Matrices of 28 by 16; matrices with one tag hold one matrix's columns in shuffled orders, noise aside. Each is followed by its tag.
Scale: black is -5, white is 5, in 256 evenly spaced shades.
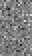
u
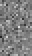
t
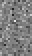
u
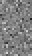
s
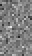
t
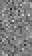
u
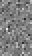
s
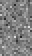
t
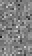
t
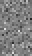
s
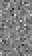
u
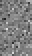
s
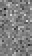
u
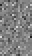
t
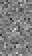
s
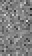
u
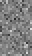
s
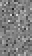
u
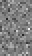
s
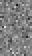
t
